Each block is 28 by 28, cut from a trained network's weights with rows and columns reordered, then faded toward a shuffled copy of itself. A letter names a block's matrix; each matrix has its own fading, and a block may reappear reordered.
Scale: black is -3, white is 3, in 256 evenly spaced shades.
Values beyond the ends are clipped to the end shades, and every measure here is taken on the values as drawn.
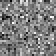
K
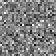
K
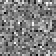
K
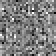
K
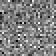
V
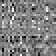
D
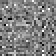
D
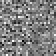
V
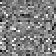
D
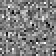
V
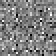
D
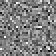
K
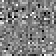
D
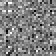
K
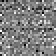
D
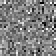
V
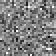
K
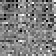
D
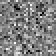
V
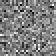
V
